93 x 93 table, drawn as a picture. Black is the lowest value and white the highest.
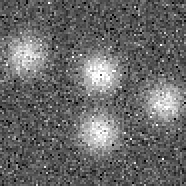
Four bumps rise from the field. No row or column stands out. On average the colour sits 40% of the way up the scale. The centre is the ninth with the highest average. There is no overall slope. Neither half mirrors the other.
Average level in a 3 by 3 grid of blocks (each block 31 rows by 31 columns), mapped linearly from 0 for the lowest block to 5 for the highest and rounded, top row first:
310
154
030
